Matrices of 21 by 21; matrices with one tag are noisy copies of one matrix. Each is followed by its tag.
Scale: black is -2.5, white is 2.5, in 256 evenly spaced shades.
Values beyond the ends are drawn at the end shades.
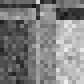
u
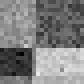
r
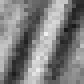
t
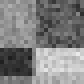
r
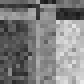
u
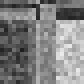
u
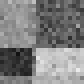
r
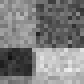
r
